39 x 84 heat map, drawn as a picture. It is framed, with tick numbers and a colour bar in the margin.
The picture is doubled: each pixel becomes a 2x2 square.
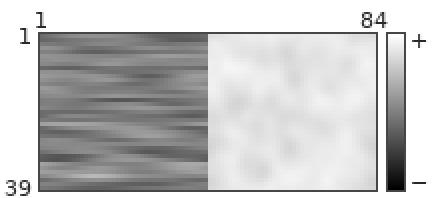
It is made of 1 by 2 panels. Panel 1,1: middling, streaked across. Panel 1,2: very high, blotchy, faint in contrast.
